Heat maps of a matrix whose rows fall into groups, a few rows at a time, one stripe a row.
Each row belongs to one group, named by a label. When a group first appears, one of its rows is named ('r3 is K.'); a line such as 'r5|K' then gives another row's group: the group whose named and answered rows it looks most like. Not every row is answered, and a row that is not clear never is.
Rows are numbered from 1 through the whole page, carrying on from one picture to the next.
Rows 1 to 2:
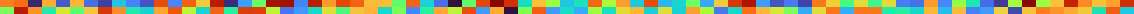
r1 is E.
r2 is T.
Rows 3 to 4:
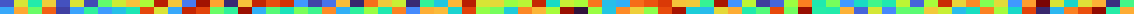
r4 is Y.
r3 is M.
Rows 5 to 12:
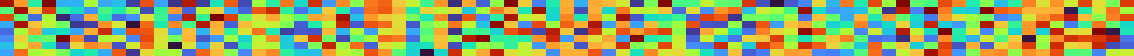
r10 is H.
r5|E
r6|M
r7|E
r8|M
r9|Y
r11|Y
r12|M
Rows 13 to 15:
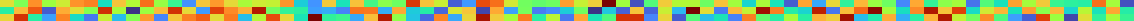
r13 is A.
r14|T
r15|H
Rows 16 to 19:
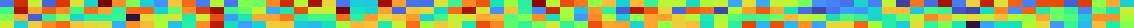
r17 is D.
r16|H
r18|M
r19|A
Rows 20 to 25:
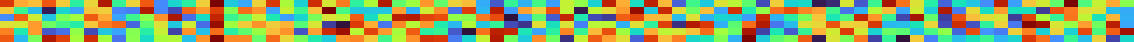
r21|Y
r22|T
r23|T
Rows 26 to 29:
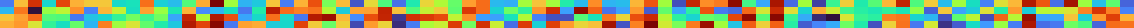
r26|D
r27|H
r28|D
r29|D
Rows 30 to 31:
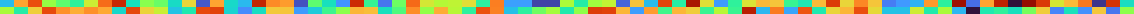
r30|T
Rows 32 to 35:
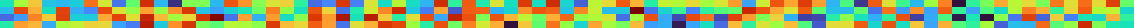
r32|Y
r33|H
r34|D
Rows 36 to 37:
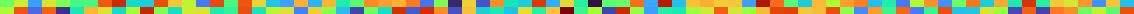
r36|T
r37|Y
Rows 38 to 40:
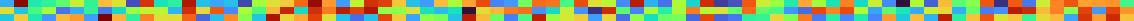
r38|H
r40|H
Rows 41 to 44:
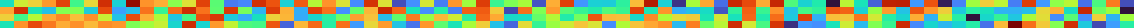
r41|D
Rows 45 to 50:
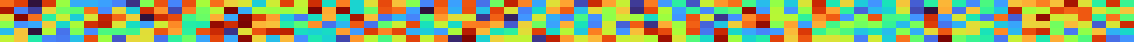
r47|T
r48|T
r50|Y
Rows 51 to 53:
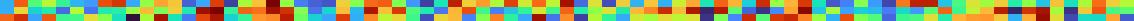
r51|M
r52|M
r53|M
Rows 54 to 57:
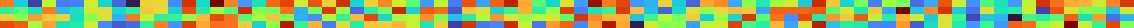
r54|E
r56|A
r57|E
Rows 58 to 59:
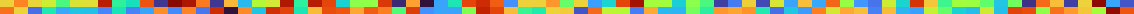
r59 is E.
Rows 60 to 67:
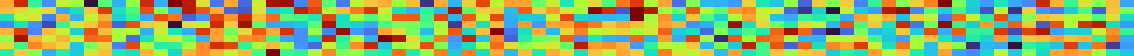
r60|H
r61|D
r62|T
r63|Y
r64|M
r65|T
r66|A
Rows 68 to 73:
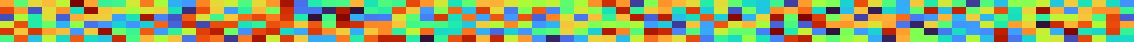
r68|A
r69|M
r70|Y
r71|E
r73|M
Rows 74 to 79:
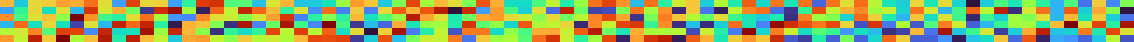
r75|T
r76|A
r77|Y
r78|H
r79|D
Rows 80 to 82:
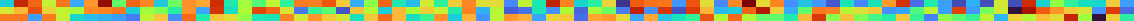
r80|D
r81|T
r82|E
